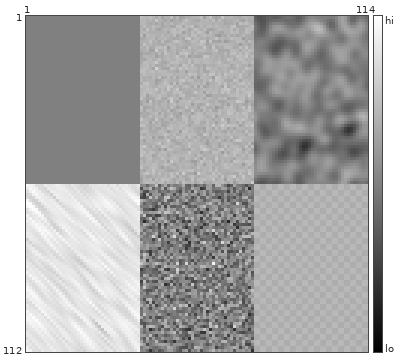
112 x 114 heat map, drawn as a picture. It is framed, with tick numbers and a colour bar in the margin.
The table splits into 2 rows of 3 panels. Panel 1,1: middling, flat. Panel 1,2: high, fine-grained, faint in contrast. Panel 1,3: middling, blotchy. Panel 2,1: very high, slanting down to the right, faint in contrast. Panel 2,2: middling, fine-grained, strong in contrast. Panel 2,3: high, checkered, faint in contrast.
